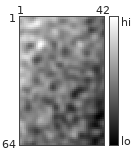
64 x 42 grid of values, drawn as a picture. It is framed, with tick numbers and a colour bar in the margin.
The field climbs toward the top left. No single row or column stands out from its neighbours. There are no lone odd cells. The histogram is bell-shaped. On average the colour sits 50% of the way up the scale.
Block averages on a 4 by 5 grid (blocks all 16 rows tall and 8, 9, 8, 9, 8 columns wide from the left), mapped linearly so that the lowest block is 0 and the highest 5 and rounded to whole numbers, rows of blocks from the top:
5 5 4 4 2 / 5 3 3 3 2 / 3 3 3 2 1 / 3 3 2 2 0
